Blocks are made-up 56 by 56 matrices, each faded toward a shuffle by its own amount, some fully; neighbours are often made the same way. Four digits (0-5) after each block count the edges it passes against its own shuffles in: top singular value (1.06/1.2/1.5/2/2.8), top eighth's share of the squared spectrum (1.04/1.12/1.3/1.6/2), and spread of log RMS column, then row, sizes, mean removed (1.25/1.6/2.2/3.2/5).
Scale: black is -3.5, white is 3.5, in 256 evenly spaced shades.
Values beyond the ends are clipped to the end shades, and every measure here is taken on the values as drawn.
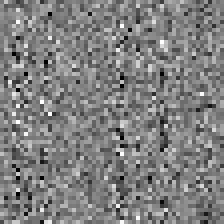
1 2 3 0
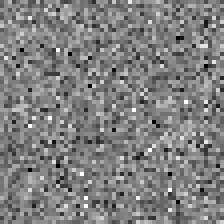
1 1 1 0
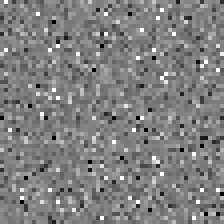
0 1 0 0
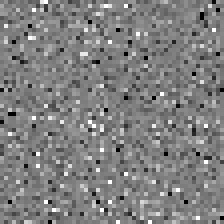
0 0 0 0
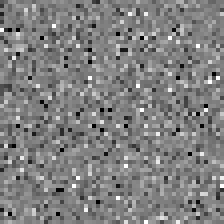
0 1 0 0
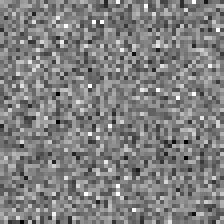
0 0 0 0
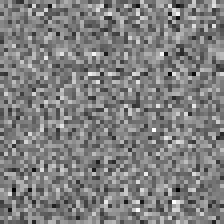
3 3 1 2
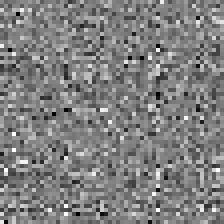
3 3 2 2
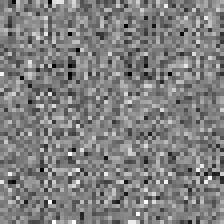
4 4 2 2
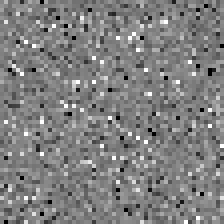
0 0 0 0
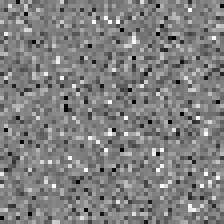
0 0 0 0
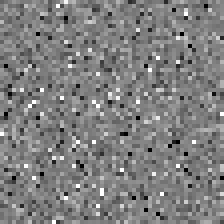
0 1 0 0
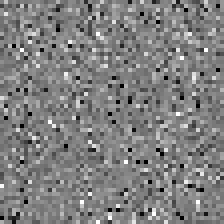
2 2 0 0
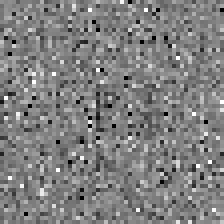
2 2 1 0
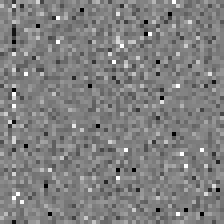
2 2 0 0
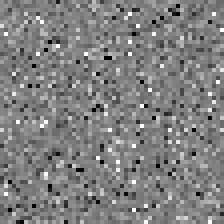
0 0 0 0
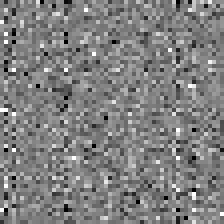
4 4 2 2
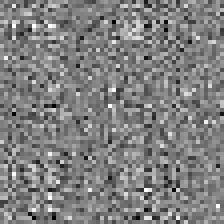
4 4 2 2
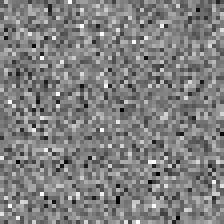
2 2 0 0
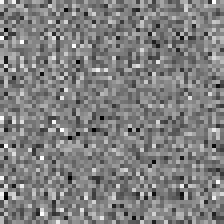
4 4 2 2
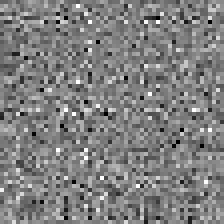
4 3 2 2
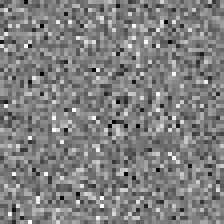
1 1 0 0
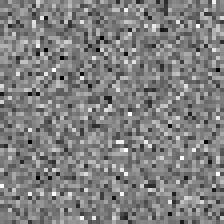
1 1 0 0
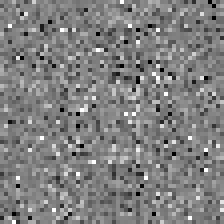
3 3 1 1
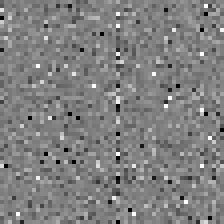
3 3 1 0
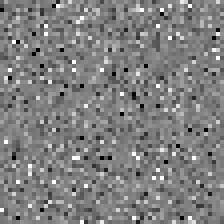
1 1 0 0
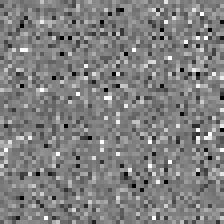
3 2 1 1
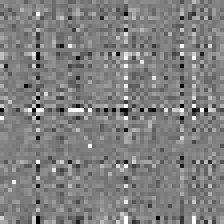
4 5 3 3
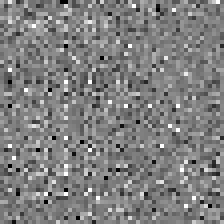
3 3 1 1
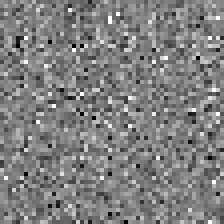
3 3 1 2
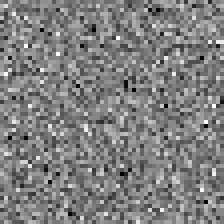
1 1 0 0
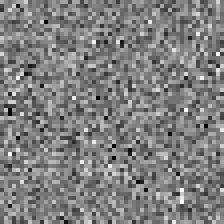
0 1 0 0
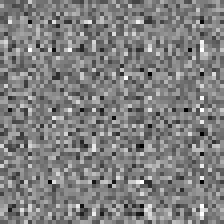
4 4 2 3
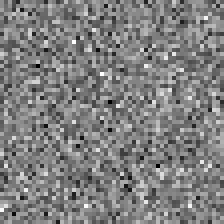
1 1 0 0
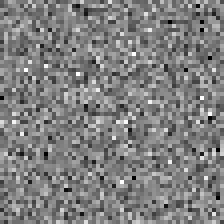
2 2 1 0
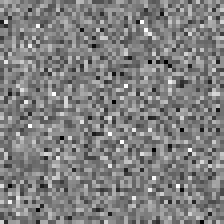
2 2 0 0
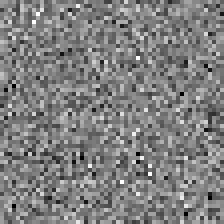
2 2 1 1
